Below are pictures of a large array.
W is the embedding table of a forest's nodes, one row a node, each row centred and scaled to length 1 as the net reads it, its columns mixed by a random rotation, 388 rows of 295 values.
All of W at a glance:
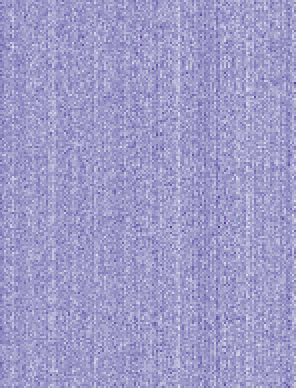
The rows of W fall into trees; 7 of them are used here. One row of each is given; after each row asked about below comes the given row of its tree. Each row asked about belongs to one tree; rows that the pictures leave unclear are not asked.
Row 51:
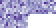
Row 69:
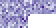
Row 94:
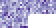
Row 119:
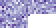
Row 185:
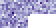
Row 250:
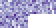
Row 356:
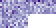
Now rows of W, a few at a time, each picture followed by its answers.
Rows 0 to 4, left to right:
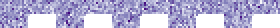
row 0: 250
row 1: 185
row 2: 51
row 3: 356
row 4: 250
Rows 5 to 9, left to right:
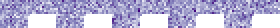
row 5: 185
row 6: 185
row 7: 119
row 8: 119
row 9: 51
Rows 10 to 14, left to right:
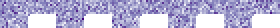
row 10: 356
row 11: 69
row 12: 119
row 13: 94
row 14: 94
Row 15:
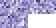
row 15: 94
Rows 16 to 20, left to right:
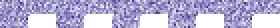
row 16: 69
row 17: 250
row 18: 119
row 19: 51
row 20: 69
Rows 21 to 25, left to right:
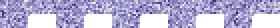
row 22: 185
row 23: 51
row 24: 119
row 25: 185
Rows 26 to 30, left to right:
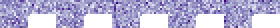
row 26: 185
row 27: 185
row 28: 356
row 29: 185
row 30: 119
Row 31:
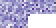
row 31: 69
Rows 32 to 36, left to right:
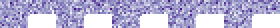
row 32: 250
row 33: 94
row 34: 119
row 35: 250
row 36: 119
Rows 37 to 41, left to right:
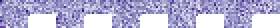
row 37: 119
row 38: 119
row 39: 185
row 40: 356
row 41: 185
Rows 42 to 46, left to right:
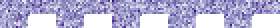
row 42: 51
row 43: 51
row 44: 119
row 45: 119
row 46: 51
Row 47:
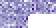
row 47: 69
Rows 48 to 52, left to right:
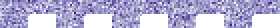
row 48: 185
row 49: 51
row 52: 51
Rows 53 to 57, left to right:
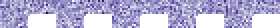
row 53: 94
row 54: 94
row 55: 119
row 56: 356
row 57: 356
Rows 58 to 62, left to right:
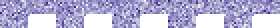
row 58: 51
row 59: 356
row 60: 119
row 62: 119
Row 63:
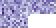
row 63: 356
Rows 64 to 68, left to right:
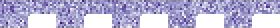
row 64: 356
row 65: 356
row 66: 356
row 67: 185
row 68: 185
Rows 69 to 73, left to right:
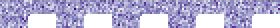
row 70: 94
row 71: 51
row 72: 250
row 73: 94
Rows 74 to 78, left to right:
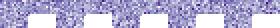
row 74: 51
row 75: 119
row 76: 51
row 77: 250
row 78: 119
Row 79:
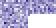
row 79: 356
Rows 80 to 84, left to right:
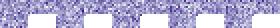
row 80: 51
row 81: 119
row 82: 69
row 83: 356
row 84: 356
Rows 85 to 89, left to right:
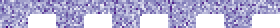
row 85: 356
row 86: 250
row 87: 356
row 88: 356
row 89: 250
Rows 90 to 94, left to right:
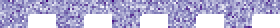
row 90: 185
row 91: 250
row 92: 119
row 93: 69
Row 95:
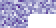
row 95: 185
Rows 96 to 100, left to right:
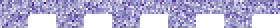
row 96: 51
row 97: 51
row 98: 250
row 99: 185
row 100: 94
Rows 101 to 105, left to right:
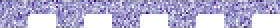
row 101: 51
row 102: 356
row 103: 250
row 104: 51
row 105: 94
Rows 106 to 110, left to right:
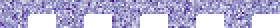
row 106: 250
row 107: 185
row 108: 119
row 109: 69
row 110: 51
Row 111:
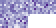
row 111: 356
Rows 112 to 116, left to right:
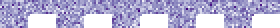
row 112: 94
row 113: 119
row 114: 119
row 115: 94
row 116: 69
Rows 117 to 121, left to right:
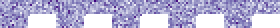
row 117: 250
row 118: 356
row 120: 119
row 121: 185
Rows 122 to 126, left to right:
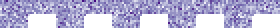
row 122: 185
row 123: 356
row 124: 51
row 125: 250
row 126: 185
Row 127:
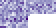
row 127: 69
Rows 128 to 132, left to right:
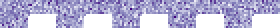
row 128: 250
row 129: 119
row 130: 94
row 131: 250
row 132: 356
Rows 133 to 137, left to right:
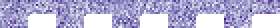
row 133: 185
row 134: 356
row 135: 185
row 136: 69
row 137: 119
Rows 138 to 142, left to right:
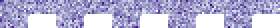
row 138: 119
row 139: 51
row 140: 94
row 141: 185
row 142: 185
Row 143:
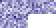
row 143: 51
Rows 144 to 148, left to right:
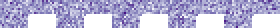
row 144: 250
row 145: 356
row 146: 185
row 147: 185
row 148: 119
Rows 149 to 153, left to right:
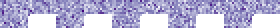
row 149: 356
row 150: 119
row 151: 185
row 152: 94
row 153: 69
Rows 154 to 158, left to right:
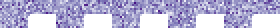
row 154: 94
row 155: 250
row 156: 94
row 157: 185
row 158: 119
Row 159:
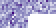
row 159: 185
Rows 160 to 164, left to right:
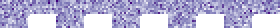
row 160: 250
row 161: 119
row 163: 185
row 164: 119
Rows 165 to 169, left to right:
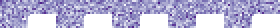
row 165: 119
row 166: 119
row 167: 51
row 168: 51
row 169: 51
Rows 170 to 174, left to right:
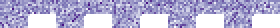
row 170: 250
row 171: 51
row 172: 356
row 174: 185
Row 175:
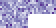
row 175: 94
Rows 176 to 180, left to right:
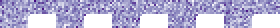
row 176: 119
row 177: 69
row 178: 69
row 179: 69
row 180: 119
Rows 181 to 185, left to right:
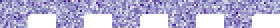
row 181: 51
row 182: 185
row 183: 250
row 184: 51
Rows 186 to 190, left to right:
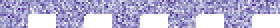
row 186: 94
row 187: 69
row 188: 250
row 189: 119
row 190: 250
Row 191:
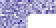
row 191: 185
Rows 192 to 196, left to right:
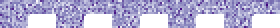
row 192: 250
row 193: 69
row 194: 356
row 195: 250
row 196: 94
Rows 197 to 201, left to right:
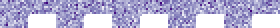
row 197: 51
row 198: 51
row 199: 356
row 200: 185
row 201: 119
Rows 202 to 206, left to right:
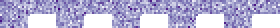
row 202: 119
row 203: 51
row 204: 94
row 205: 69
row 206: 250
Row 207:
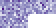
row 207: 185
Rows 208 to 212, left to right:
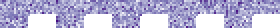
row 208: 250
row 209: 119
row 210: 69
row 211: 94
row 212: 356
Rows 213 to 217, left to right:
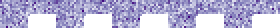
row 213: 356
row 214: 119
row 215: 69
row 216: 51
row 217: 250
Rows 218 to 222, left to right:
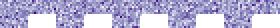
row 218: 250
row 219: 51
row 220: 94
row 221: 51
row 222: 250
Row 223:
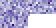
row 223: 250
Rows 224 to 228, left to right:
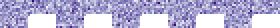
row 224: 94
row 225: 69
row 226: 51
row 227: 51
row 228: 119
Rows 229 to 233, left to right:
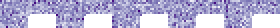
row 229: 356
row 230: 69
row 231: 119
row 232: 51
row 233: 356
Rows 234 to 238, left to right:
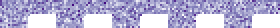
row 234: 119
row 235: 250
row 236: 69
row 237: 185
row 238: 94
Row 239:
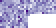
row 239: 119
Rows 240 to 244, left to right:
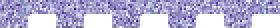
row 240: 185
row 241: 94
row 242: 185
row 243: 250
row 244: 51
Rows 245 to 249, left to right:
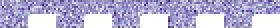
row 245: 94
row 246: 185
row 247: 356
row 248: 119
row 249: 119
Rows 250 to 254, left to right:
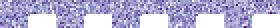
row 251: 356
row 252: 250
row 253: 69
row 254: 94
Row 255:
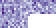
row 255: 356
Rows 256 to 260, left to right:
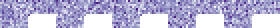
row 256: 356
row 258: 356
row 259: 250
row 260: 250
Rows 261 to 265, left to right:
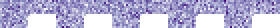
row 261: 185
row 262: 356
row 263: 51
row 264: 185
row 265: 356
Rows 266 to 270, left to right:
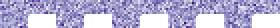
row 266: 94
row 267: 51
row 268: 250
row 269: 94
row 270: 250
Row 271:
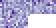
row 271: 356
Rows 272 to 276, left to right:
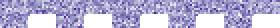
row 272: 51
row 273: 94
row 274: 250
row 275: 69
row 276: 185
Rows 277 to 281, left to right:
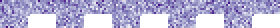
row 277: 356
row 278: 185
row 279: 356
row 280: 119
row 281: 356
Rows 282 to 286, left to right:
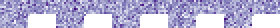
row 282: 51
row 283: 69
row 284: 250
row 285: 185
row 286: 119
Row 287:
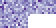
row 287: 356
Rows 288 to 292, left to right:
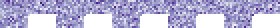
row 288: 185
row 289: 119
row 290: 94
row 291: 119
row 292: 69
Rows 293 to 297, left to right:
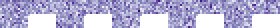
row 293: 185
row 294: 250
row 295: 119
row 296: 94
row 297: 250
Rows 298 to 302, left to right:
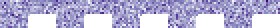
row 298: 94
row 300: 356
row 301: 119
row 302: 250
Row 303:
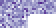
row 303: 119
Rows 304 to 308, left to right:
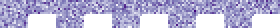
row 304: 51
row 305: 185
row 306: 356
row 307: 119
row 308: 94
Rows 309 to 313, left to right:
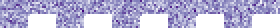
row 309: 185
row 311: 185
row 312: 119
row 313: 250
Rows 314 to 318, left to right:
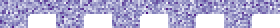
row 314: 119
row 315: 250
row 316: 250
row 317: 51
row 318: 51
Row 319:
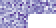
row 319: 51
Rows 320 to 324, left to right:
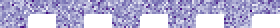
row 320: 94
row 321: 119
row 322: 250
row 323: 250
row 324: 119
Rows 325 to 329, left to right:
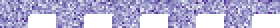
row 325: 69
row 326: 51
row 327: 119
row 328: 119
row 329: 119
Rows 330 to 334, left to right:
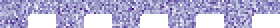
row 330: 185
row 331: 356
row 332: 69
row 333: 51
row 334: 356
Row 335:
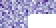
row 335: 119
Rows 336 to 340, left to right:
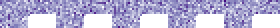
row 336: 119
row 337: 51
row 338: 356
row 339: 185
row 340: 119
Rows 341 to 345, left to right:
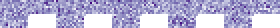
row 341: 51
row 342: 356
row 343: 185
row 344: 185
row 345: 185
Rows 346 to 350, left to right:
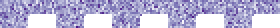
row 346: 250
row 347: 94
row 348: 185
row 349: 51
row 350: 356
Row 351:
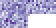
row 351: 185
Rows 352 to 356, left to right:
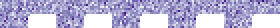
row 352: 69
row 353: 250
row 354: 185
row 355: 69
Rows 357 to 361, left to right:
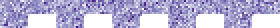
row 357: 51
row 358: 94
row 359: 51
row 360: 356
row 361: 51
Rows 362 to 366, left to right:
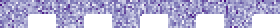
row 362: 119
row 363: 356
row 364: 356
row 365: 51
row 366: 356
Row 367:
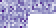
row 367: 69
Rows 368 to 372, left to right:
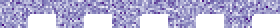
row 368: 250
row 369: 51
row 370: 119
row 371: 119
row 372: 69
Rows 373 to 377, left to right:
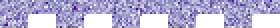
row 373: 51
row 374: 69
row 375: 356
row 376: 250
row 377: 185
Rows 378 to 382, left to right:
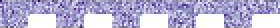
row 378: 356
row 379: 94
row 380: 94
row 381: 185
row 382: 250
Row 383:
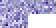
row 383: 51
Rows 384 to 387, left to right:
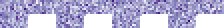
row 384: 250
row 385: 250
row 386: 119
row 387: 185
